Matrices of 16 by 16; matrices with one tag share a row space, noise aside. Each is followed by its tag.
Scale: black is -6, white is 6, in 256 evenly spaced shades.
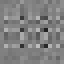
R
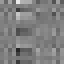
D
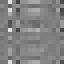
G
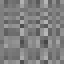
R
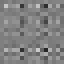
R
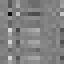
G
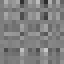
R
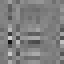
G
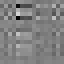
D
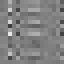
G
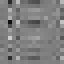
G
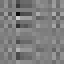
D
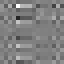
D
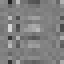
G
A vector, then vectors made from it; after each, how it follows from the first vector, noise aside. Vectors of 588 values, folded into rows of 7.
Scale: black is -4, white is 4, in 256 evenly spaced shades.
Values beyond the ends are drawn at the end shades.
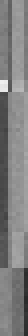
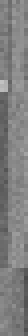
shrunk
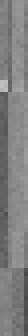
shrunk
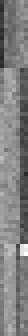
reversed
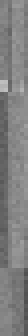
shrunk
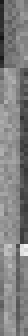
reversed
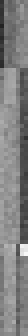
reversed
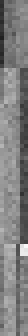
reversed
